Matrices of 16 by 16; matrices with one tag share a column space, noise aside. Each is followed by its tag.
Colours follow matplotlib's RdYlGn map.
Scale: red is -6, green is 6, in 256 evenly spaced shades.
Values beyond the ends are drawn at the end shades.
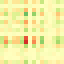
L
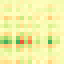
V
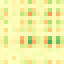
L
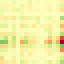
V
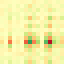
V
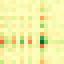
V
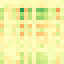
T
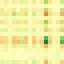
L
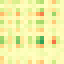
L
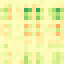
T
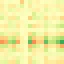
V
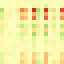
T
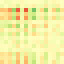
T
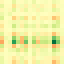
V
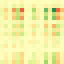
T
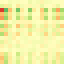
T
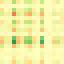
L
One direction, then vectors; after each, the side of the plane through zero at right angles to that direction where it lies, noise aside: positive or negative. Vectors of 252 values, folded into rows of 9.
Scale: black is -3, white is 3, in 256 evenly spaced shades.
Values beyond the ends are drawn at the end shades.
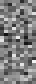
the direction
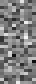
negative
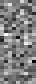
negative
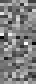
negative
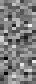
positive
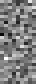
positive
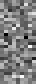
positive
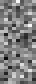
positive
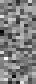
positive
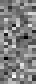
positive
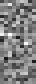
negative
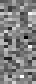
positive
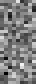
positive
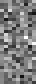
negative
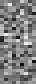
negative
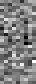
positive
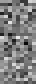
positive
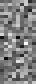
negative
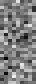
positive
